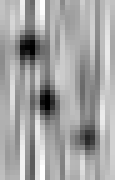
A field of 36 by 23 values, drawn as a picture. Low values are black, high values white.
Dips: three. Histogram: skewed, a long tail of low values. Grain: streaks running down.
